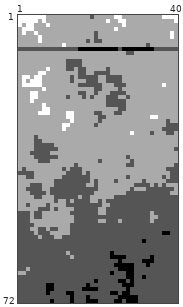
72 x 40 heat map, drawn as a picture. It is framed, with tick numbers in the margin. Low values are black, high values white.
The top left is the ninth with the highest average. On average the colour sits 50% of the way up the scale. There is an overall slope up to the top. The top middle is the roughest part. Row 9 differs from the rows beside it.
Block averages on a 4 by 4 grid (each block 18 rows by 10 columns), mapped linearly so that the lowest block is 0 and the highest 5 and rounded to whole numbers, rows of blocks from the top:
5344 | 4444 | 3232 | 1101
